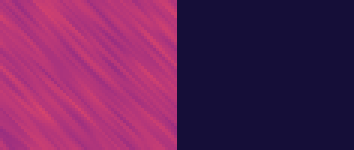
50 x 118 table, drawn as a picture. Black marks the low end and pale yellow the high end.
The table splits into one row of 2 panels. Panel 1,1: middling, slanting down to the right, faint in contrast. Panel 1,2: very low, flat.
